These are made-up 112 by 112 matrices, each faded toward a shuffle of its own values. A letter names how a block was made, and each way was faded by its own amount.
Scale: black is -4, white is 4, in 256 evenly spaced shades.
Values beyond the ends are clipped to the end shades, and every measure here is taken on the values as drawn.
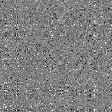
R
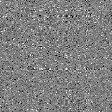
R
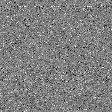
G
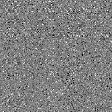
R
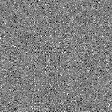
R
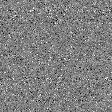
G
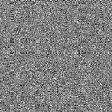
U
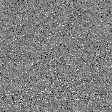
G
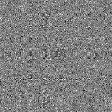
U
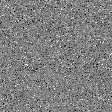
G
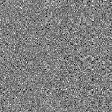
U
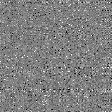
R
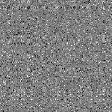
R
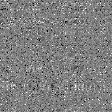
R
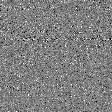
G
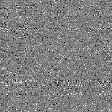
R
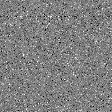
G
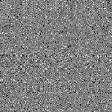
R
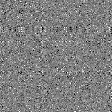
R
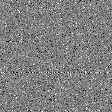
G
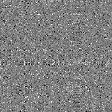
R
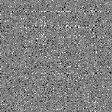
R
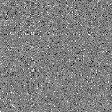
R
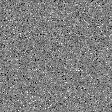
G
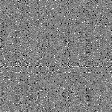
R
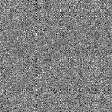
U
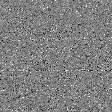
G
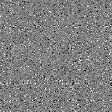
R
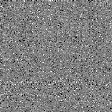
R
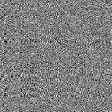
U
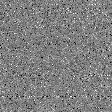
G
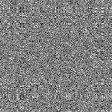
U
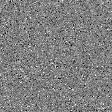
G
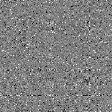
R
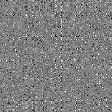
R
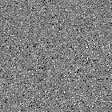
G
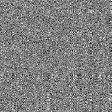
U
